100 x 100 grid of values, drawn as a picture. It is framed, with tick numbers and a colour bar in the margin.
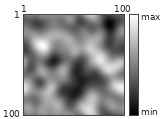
Grain: smooth. Mirror symmetry: none. Histogram: bell-shaped. Ninth with the lowest average: top right. Average level on the scale: 50%.
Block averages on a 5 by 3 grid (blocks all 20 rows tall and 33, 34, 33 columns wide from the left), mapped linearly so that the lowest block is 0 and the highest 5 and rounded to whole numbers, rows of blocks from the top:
221 | 442 | 215 | 403 | 433
